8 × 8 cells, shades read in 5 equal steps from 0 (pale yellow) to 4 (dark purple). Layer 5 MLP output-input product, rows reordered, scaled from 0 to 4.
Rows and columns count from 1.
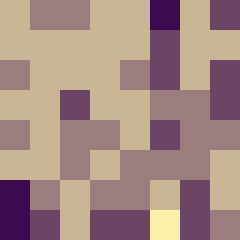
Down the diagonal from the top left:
1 1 1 1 1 2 3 2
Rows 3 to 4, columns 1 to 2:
2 1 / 1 1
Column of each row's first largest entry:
6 6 6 3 6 3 1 1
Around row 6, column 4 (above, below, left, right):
2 2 2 2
